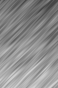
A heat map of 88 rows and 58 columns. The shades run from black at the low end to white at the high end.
Odd rows or columns: none. Slope: up to the bottom. Grain: diagonal, up to the right. Histogram: bell-shaped.
